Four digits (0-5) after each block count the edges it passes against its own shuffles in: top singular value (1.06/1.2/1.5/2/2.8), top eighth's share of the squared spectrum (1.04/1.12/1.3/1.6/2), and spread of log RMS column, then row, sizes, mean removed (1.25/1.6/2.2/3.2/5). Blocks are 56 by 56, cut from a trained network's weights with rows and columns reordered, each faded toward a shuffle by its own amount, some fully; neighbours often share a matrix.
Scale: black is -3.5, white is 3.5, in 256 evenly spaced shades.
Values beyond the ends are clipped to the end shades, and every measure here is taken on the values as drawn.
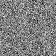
0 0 0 0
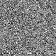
2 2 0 1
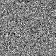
1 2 0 0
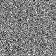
2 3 0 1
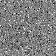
0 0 0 0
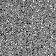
1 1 0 0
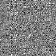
3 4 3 2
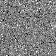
0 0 0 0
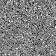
1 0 0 0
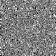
2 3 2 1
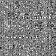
2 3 1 2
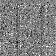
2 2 0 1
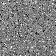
0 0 0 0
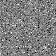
1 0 0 1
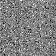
1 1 0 0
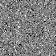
0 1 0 0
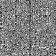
2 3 0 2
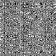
3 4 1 3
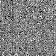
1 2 0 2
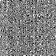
2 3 0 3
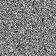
1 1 0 0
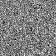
1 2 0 0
